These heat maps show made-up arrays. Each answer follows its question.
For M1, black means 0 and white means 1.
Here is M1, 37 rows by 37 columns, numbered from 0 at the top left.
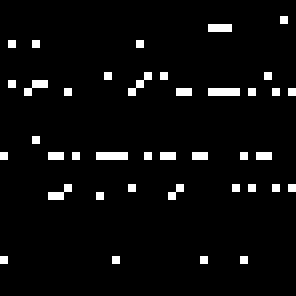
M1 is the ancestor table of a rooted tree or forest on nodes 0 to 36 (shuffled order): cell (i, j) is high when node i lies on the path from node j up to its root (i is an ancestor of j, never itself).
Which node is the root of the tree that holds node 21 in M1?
19
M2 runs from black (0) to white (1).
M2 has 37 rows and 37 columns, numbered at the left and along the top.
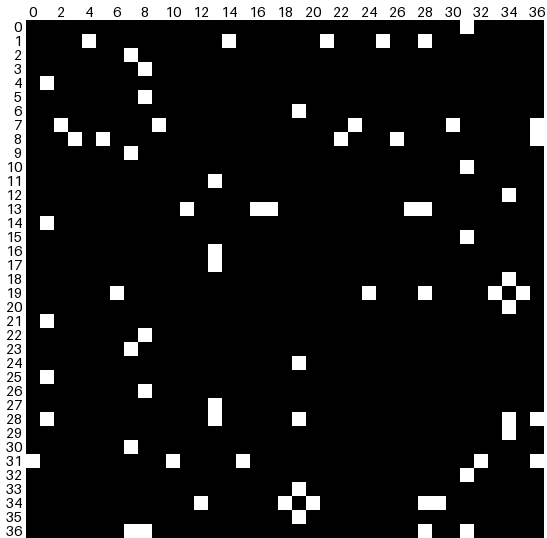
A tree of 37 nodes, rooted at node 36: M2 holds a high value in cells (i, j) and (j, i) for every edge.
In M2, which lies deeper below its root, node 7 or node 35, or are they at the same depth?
node 35
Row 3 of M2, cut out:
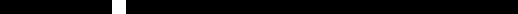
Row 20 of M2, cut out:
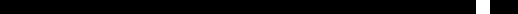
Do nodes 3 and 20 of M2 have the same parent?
no
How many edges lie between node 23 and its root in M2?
2
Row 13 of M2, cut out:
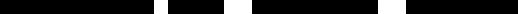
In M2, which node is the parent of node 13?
28
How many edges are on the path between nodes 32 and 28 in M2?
3
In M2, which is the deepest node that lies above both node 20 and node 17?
28
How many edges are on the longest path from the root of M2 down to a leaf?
3
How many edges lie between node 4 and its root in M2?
3
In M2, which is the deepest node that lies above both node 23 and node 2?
7
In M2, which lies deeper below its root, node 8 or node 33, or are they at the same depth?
node 33
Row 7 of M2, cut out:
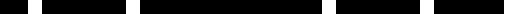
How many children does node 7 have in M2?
4
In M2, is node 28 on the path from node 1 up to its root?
yes
